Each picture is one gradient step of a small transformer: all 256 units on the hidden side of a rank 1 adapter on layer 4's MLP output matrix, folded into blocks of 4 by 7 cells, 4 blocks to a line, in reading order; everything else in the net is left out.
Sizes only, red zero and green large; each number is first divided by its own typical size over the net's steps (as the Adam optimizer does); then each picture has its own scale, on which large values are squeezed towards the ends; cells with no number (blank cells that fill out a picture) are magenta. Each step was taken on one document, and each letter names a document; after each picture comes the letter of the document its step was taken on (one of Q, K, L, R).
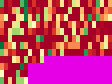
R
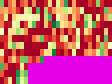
R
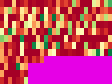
R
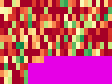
R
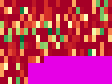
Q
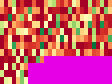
R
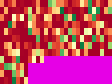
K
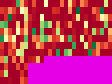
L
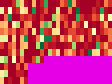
L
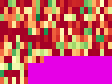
K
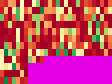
K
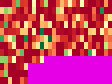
L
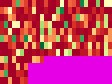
L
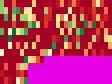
R
